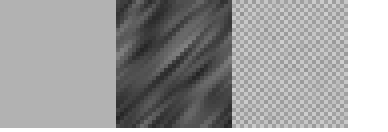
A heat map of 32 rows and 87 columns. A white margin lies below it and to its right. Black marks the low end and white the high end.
The table splits into one row of 3 panels. Panel 1,1: high, flat. Panel 1,2: low, slanting up to the right. Panel 1,3: high, checkered.
